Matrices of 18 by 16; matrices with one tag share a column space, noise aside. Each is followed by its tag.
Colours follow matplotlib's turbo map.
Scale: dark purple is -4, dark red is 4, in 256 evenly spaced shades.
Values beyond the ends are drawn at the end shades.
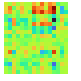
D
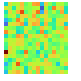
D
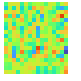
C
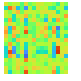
C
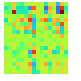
D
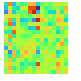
D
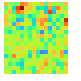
D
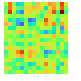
D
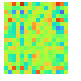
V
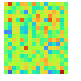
V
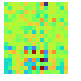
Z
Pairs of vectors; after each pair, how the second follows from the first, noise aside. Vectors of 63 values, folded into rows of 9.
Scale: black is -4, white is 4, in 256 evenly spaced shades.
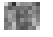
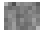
shrunk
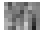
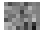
sign-scrambled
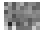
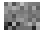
sign-scrambled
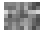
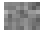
shrunk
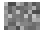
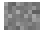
shrunk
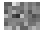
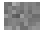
shrunk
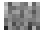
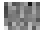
negated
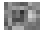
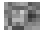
negated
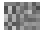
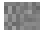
shrunk
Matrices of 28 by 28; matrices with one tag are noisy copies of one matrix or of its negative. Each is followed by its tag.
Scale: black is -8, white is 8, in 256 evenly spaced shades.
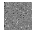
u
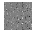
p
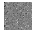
u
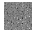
p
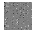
u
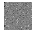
u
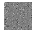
u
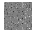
p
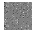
u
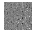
p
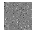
u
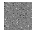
u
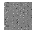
u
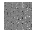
p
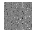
p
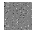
u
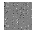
u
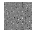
p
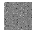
u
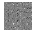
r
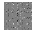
r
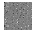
u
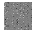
u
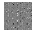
r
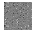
u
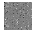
u
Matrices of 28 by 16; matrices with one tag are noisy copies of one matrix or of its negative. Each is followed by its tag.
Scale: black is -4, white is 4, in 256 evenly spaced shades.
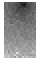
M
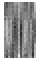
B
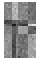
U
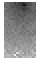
M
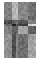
U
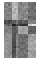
U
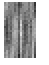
B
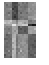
U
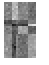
U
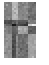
U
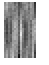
B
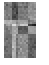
U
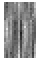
B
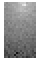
M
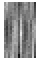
B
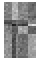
U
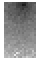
M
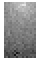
M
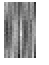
B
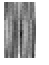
B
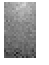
M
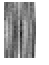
B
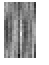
B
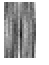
B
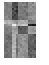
U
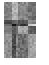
U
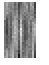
B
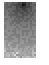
M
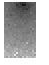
M
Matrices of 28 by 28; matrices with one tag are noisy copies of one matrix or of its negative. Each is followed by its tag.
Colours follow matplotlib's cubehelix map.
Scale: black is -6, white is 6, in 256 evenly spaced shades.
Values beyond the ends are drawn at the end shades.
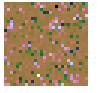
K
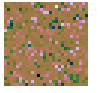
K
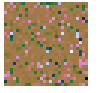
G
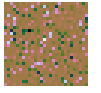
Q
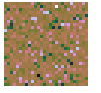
K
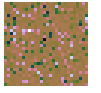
Q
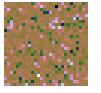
K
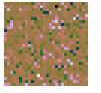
K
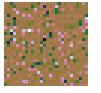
Q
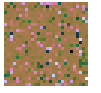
G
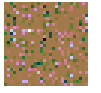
Q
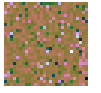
G
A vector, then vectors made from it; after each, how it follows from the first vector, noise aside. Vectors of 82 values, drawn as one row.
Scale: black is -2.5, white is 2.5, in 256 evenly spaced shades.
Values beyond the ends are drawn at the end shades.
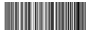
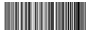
copied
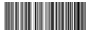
copied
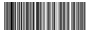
reversed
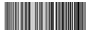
copied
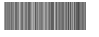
shrunk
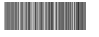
shrunk
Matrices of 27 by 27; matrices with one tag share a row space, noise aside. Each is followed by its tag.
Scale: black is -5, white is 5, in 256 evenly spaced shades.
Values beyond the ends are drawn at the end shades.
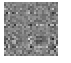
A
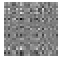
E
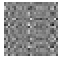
A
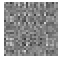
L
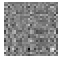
A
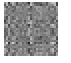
A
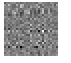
E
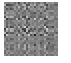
L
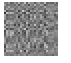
L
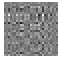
E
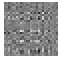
E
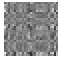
A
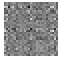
A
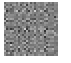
L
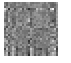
A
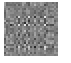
L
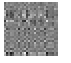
L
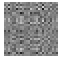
E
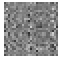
A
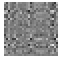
A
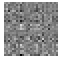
E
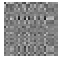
L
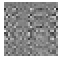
A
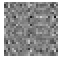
A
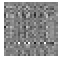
L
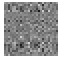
E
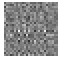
L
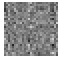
A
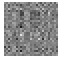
E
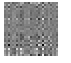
E
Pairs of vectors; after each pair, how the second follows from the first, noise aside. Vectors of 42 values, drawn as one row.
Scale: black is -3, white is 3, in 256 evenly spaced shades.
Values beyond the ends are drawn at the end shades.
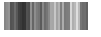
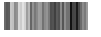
negated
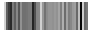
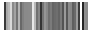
negated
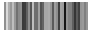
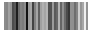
reversed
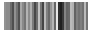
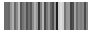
negated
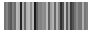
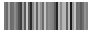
reversed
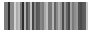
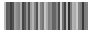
reversed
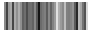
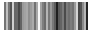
negated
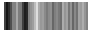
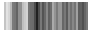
negated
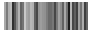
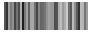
reversed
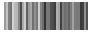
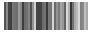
reversed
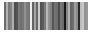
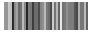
reversed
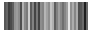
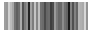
negated
